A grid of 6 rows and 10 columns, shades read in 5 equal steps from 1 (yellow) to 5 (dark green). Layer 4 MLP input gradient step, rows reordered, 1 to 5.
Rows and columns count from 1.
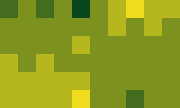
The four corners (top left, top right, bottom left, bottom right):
4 2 2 3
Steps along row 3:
same same same down up same same same same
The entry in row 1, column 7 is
2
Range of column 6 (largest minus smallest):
0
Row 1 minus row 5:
2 1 2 1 3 0 -1 -2 -1 -1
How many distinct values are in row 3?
2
